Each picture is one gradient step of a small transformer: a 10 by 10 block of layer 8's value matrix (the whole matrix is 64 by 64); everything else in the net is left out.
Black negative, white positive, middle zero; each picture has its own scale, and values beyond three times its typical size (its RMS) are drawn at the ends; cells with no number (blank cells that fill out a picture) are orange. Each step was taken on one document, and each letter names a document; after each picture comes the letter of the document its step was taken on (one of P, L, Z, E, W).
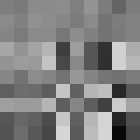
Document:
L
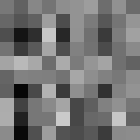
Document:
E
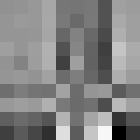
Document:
L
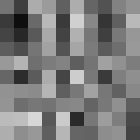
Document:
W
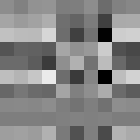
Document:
L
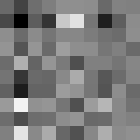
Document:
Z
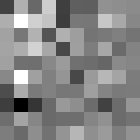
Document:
Z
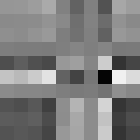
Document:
L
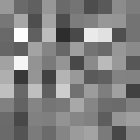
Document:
W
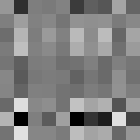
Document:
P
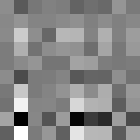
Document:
P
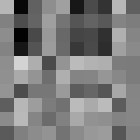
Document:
E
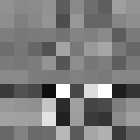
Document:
L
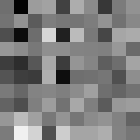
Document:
W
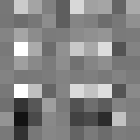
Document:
E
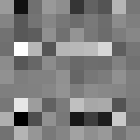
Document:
E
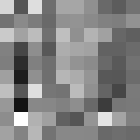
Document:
Z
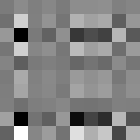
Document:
P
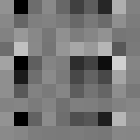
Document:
E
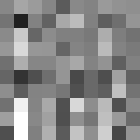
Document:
Z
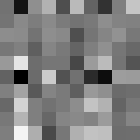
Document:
W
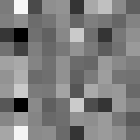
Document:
W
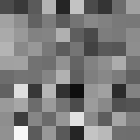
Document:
W
